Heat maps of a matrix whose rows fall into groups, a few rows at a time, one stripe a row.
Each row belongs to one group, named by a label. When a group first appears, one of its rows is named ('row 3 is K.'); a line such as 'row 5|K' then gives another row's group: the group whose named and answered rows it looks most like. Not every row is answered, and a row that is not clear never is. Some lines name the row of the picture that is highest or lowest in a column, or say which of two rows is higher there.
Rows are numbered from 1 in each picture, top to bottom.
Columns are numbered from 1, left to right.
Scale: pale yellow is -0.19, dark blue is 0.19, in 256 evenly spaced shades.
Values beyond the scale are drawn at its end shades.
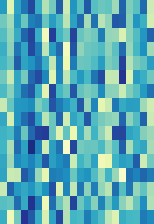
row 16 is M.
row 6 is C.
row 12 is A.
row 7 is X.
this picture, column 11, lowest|10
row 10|A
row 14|A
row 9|M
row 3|X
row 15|X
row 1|M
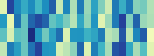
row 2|A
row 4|A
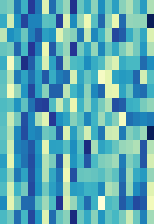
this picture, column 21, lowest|6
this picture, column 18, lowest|9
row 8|A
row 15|M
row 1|X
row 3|A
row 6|A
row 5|M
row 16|X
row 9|M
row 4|X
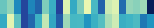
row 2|M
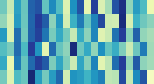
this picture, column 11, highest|4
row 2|C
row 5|A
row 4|X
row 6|C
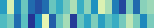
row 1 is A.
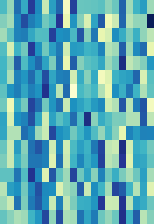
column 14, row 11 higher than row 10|Yes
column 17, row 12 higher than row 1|No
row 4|C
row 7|A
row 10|M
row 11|C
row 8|C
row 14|A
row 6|A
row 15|C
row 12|C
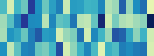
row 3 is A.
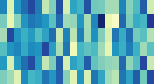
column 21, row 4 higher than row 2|No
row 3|A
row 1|M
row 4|A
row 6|C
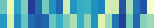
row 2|A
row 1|C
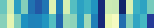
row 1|C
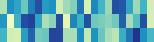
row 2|M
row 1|A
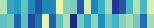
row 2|X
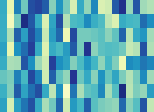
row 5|M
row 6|X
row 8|M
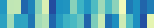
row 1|M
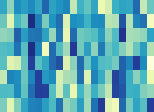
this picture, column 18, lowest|4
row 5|C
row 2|C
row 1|A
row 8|C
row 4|X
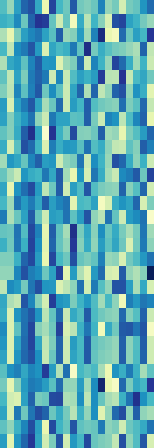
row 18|X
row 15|A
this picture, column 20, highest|29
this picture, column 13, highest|4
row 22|M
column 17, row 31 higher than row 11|Yes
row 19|X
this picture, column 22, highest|20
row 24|M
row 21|A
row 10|X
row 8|M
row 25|M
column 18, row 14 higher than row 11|Yes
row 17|X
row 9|M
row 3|C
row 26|M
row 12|A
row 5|A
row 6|C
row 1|X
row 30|A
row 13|C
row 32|M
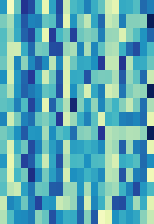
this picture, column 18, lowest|3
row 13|C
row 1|M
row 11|C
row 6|M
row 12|M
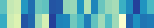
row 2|M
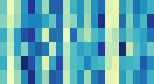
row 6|C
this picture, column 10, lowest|3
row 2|C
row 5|M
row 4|C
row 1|C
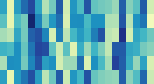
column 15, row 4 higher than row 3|No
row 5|A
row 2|C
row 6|M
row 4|A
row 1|M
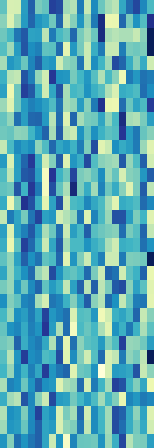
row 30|A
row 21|A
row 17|M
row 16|A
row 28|A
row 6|M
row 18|M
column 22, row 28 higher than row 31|No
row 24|A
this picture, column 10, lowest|32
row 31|A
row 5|A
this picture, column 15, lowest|27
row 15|M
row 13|X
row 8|C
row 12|M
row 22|M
